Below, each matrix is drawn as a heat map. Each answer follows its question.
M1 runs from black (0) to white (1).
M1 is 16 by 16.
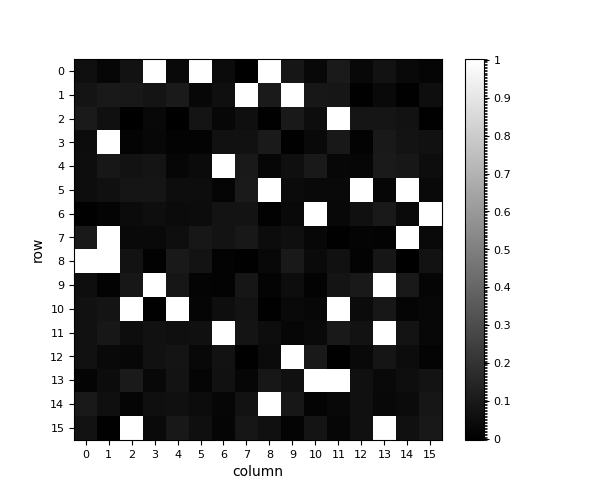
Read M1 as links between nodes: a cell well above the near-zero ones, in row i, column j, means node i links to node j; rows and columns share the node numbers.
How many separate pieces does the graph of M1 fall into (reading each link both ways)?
1
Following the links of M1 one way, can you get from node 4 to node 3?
no
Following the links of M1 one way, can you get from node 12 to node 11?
yes
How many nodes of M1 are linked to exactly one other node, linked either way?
0
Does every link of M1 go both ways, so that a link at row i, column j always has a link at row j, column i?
no
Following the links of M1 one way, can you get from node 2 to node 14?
no
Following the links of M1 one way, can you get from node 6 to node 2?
yes
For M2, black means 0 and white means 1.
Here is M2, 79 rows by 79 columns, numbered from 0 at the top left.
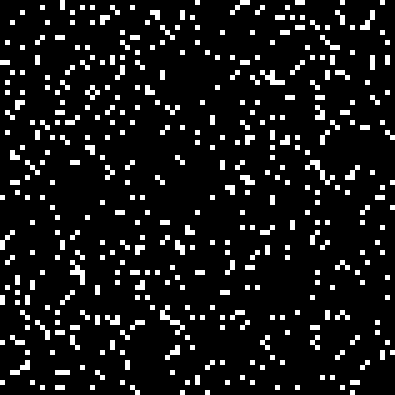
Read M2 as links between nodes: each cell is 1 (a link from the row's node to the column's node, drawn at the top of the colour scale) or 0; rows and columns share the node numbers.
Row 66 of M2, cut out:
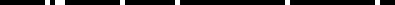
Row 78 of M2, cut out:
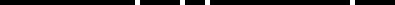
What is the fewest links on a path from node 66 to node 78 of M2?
3
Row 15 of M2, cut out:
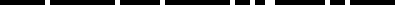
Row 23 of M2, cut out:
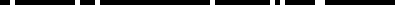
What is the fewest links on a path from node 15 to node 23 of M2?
1
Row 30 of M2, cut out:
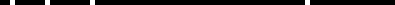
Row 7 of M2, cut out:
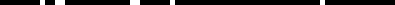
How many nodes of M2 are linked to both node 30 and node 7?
0
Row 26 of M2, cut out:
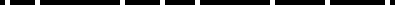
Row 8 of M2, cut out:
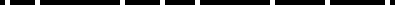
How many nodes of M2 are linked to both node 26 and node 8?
8
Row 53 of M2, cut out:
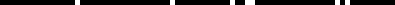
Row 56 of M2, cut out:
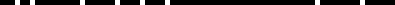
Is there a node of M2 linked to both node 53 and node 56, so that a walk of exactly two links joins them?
no
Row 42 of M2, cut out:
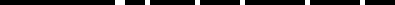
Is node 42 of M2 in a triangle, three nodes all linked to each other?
yes
